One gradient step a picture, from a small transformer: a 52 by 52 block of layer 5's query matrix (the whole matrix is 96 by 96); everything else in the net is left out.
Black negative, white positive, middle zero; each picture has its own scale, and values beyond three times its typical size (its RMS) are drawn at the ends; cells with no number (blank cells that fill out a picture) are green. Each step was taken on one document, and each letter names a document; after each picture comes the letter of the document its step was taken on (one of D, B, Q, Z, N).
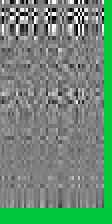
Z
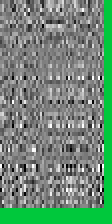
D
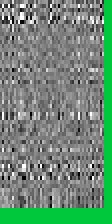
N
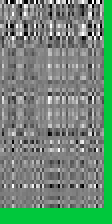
D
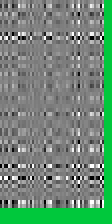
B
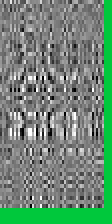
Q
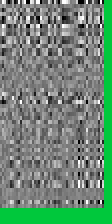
Z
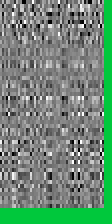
D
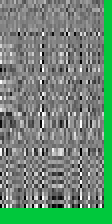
Q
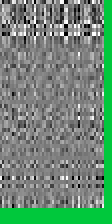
B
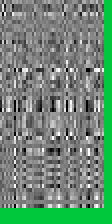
Q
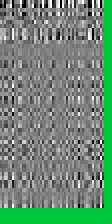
D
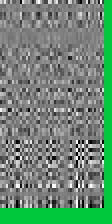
Z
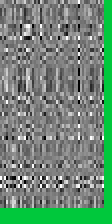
B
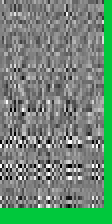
Q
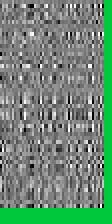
D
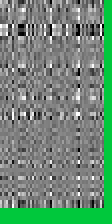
N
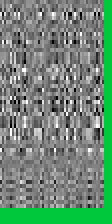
Q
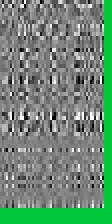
N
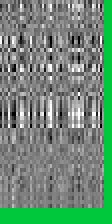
D
